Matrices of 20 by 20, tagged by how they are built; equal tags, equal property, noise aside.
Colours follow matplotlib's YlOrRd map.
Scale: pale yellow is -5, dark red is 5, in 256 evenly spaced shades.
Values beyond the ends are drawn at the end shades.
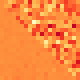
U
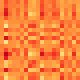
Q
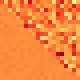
U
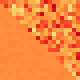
U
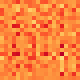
Q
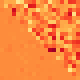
U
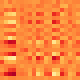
Q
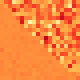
U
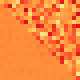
U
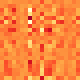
Q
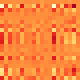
Q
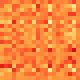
Q
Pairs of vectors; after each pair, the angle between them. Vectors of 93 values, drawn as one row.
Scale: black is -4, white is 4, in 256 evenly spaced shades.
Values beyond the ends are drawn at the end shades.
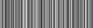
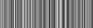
partly aligned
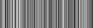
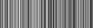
partly aligned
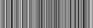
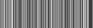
partly opposed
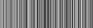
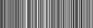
nearly opposite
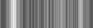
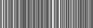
orthogonal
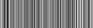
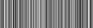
partly opposed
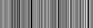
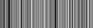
partly opposed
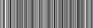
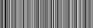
nearly opposite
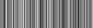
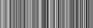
orthogonal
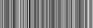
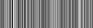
partly opposed
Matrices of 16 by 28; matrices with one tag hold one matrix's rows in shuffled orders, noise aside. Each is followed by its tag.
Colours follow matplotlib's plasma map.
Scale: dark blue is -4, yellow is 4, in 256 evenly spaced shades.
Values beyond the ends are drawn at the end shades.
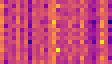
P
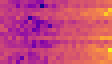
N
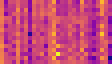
P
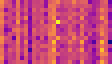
P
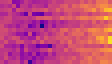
N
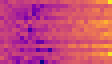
N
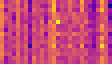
P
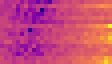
N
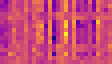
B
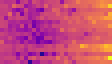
N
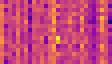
P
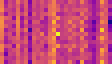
P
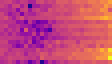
N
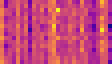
P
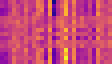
B
